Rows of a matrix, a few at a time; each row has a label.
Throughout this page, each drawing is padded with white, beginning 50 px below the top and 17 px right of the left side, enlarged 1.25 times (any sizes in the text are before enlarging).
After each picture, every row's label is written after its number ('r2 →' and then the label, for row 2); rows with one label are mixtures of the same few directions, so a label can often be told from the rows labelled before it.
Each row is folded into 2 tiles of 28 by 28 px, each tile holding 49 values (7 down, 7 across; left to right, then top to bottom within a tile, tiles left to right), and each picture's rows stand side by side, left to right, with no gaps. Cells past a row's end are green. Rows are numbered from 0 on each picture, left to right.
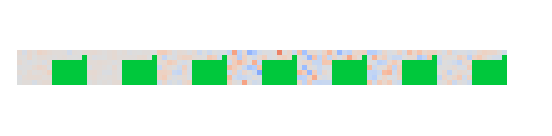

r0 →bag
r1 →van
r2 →van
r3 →bag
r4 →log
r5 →van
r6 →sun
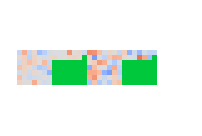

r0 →bag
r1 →van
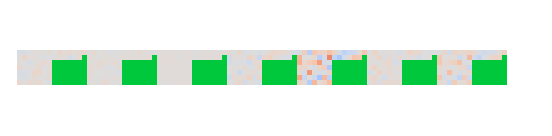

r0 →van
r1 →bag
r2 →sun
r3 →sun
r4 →sun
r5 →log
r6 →sun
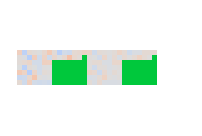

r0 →log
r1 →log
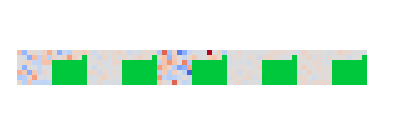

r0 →log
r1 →log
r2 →bag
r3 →sun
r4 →log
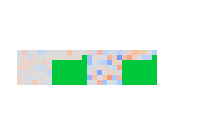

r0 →bag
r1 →sun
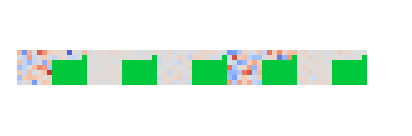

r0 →bag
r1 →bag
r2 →sun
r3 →van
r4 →log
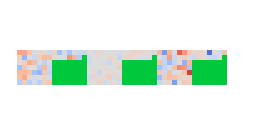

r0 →van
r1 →sun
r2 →bag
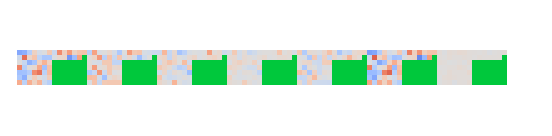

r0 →van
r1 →log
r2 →bag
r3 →bag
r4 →log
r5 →van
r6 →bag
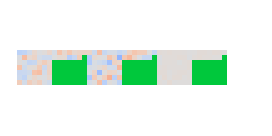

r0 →van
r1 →sun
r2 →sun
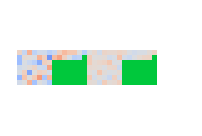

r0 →sun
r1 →sun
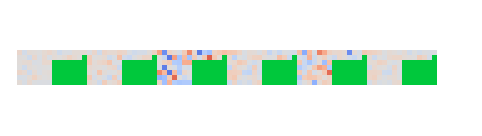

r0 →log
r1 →sun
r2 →log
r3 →van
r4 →bag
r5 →van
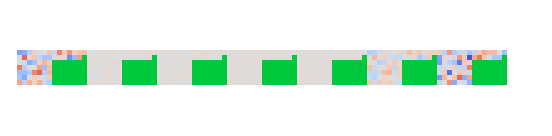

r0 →van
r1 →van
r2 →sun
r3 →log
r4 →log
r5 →van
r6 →sun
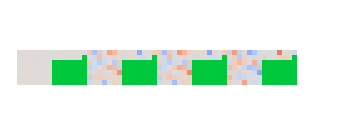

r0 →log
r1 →bag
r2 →bag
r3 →bag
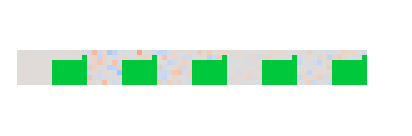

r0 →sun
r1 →bag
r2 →van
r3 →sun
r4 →sun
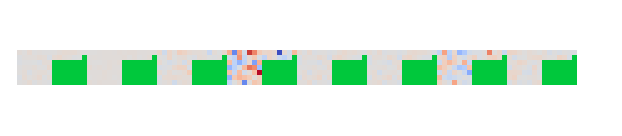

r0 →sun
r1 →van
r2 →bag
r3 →bag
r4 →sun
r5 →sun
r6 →bag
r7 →van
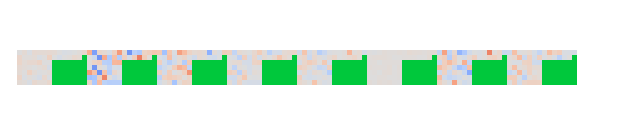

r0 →sun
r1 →log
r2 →bag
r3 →log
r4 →bag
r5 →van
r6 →bag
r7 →log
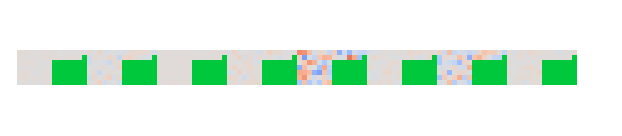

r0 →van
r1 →sun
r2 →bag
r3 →log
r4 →van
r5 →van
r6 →sun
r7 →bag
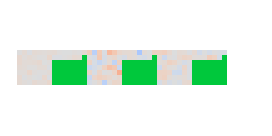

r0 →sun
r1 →bag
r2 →van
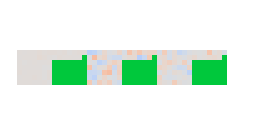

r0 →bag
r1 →van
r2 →bag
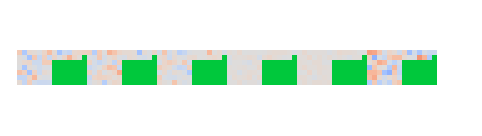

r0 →log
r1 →bag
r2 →bag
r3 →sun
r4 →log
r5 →van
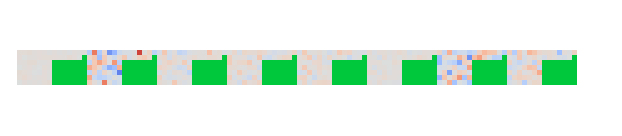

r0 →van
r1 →bag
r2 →bag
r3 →sun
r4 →log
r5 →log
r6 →sun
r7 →bag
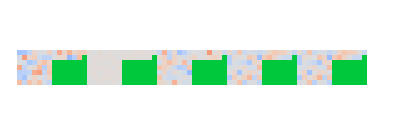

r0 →van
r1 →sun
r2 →bag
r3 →sun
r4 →sun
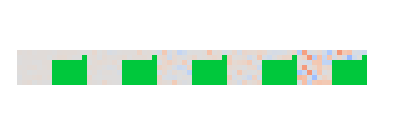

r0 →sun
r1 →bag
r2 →bag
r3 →sun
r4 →log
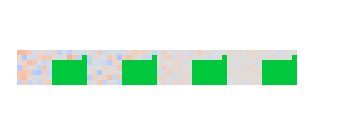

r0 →van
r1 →sun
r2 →log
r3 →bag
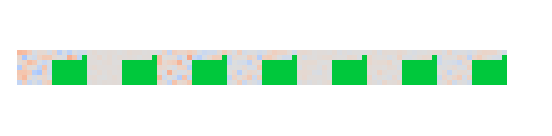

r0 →van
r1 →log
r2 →sun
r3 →sun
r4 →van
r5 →sun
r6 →sun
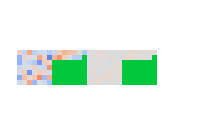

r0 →sun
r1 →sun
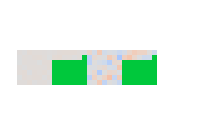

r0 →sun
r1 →sun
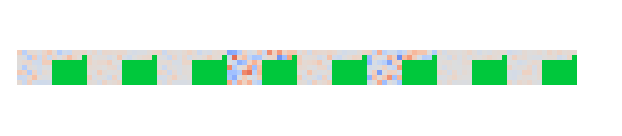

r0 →log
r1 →sun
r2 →log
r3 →van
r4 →sun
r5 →sun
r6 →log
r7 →van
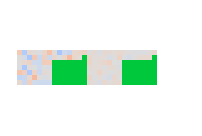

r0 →log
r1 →sun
